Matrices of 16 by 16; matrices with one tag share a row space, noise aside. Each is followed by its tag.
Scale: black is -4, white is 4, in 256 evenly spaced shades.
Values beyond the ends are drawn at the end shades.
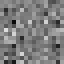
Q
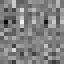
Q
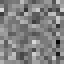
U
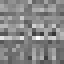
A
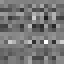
A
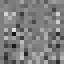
Q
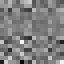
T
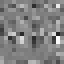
U
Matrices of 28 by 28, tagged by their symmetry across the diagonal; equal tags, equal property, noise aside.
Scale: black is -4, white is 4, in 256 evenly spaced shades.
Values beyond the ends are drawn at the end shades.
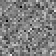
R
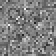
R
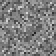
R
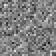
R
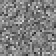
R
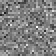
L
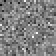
R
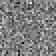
L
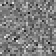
L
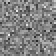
L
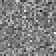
L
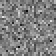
L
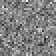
L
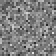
R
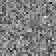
L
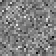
R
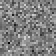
L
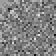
R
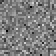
R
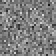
L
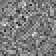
R
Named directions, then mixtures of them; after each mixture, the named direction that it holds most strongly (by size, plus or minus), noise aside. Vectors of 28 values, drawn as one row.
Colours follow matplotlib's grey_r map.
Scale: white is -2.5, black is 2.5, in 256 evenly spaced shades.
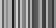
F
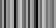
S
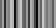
S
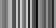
F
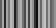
S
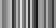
F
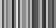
F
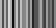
F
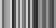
F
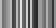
F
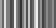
S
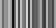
F
